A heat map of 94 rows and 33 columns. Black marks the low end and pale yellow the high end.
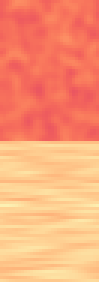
It is made of 2 by 1 panels. Panel 1,1: high, blotchy, faint in contrast. Panel 2,1: very high, streaked across, faint in contrast.
